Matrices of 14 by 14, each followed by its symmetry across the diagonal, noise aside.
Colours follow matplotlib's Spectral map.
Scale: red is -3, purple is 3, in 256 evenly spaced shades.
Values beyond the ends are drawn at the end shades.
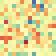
neither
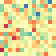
antisymmetric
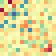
symmetric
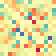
antisymmetric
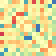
symmetric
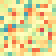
symmetric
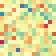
neither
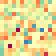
neither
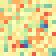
symmetric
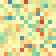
neither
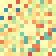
antisymmetric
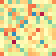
symmetric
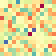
antisymmetric
